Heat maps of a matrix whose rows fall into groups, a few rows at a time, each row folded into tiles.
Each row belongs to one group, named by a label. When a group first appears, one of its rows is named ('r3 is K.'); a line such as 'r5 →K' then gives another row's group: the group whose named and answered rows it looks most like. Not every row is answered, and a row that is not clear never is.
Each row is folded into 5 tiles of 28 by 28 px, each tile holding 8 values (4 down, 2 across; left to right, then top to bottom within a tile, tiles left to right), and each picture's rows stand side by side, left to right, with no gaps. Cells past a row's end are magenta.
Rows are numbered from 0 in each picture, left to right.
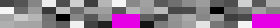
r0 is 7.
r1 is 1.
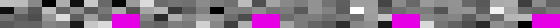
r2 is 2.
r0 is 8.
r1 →1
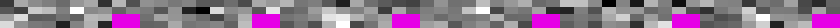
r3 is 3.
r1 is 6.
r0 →2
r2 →8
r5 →8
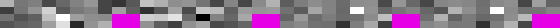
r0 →8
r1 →6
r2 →2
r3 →2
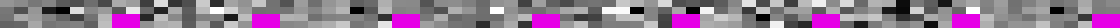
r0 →6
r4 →3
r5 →7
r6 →6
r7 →1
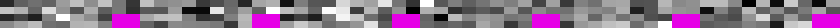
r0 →3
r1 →6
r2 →3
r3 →1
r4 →1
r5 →8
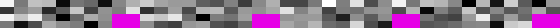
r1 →6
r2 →7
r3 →8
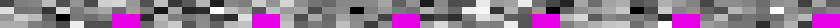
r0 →7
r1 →6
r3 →3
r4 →1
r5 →2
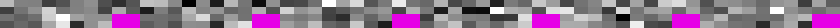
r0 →8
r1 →8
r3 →6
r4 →7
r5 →2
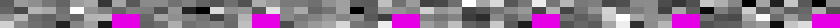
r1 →6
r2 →1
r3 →7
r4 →8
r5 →8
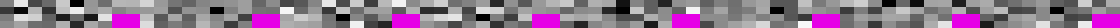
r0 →6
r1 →1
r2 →7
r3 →6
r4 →6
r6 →8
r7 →1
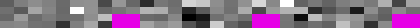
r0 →2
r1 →7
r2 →1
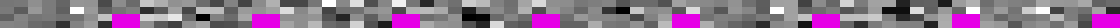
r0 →2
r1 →6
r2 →7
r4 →6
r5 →2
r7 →3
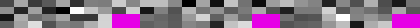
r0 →6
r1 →8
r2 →8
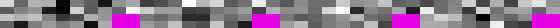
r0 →6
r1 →7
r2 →3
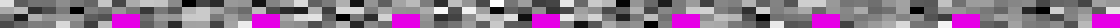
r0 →1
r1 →8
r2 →6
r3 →3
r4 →6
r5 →7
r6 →1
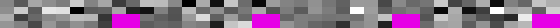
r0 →3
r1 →8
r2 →2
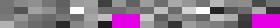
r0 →2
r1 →3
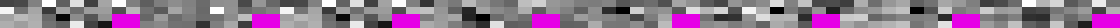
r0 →7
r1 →2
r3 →7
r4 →6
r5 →3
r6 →1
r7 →7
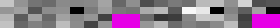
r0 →1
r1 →3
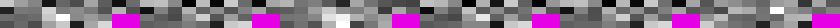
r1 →8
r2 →8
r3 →8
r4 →8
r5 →2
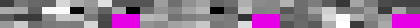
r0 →3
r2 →8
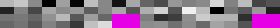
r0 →8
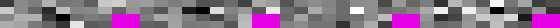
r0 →7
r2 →2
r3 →3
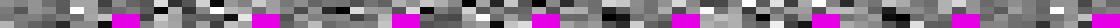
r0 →2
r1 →6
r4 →7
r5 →7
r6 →7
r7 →2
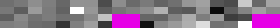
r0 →2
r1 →1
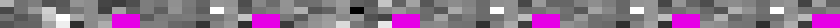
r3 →2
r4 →2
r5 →2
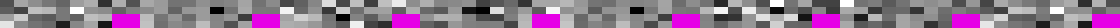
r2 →7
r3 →6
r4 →1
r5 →3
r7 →2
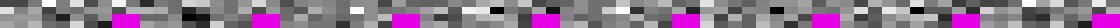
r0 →7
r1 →7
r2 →2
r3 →3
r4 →3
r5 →1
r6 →3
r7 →7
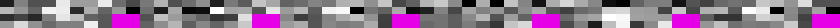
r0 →3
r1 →6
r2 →3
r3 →8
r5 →3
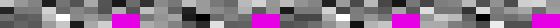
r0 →8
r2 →8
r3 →7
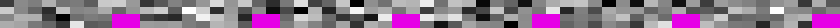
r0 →7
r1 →3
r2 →6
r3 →6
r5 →2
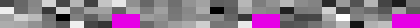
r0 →7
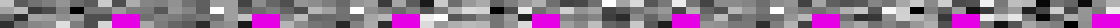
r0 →1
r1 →2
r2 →2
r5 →2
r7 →6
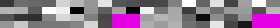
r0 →3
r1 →7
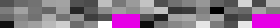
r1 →1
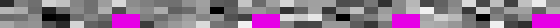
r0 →7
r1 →1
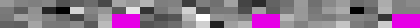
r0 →6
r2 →1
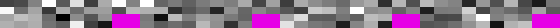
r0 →7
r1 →1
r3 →8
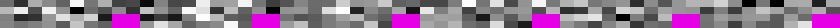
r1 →3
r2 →3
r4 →6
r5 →8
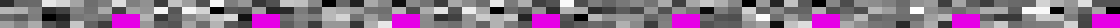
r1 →3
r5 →8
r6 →2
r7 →3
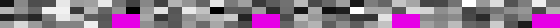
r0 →3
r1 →3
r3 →7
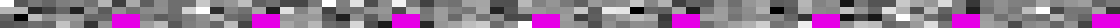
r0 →1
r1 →3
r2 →7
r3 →1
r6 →3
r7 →3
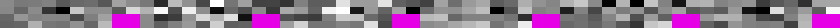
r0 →6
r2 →3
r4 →8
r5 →6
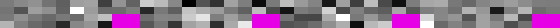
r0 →2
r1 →8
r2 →8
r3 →1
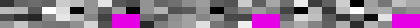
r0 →3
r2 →6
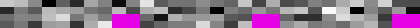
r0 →8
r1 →1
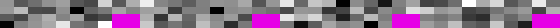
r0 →1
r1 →1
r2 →6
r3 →7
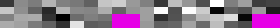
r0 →7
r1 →3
